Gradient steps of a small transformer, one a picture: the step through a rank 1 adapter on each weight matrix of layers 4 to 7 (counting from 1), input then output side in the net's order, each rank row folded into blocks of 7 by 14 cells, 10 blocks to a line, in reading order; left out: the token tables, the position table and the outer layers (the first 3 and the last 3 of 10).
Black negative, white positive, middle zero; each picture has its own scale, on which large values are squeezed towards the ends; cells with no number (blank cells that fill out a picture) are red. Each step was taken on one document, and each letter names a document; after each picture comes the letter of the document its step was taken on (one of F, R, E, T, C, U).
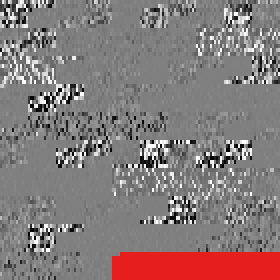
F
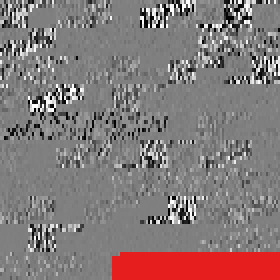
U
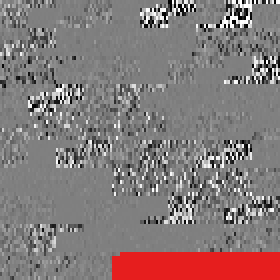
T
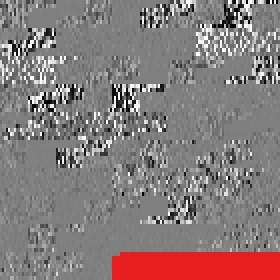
U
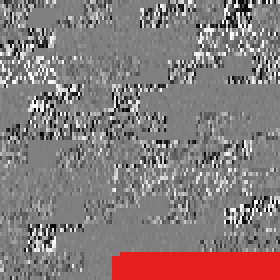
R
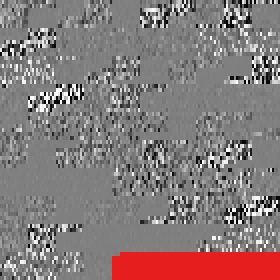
F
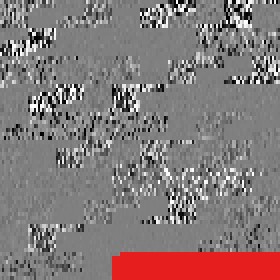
U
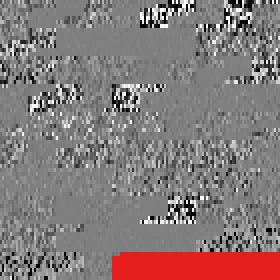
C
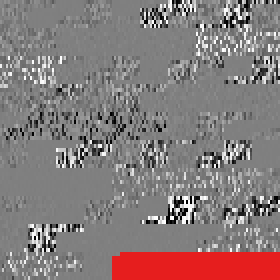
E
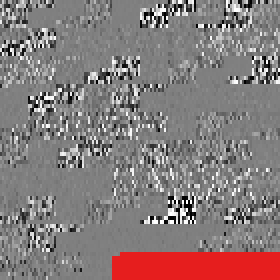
F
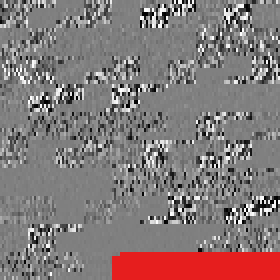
F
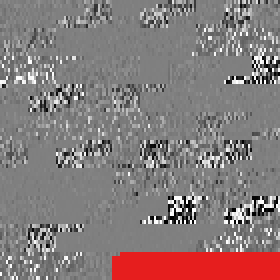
T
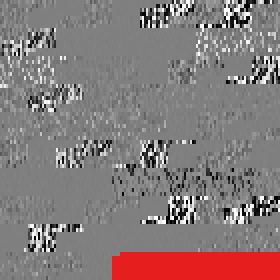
E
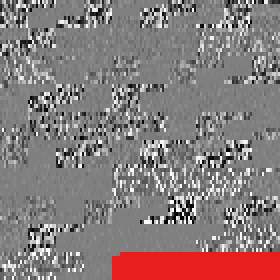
F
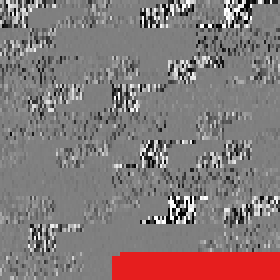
U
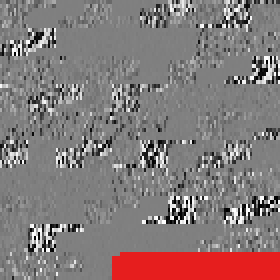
E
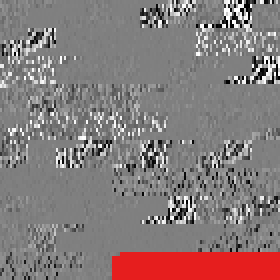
E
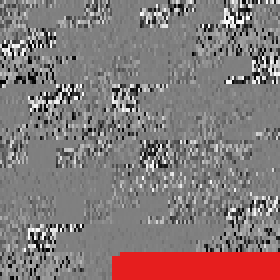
T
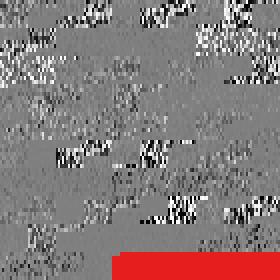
U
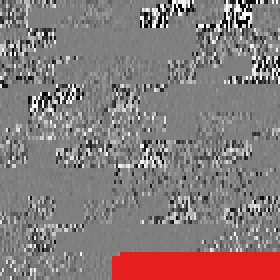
C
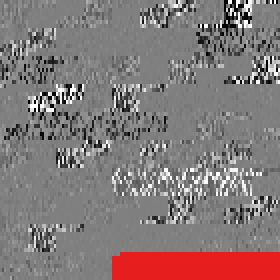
U
